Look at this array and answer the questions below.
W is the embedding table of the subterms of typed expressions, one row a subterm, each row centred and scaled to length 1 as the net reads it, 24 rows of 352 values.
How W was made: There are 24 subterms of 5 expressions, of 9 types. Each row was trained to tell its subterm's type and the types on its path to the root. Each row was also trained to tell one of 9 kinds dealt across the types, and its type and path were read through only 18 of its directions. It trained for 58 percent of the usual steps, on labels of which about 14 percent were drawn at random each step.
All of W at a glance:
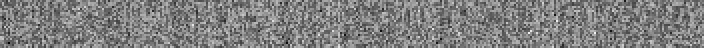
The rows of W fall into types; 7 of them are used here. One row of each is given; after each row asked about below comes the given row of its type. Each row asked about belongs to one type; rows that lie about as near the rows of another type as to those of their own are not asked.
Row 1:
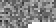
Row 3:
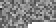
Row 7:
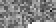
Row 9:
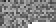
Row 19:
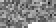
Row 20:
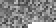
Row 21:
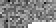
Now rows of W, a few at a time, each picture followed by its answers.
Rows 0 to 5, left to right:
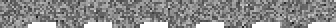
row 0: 3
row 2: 1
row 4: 7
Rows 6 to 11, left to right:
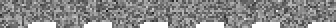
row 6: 7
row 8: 9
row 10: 20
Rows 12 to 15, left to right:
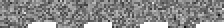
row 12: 7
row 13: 20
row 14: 9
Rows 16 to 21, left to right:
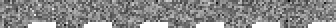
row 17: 3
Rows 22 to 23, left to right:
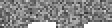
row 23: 3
